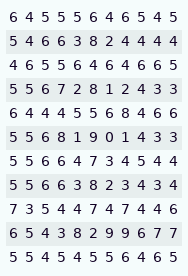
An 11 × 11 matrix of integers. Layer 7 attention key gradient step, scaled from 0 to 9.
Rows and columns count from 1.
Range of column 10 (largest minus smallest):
4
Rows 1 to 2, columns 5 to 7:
5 6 4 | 3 8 2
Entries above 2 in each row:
11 10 11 8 11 8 11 10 11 10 11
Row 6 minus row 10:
-1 0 2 5 -7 7 -9 -8 -2 -4 -4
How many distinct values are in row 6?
8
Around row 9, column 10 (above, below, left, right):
3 7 4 6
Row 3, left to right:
4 6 5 5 6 4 6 4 6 6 5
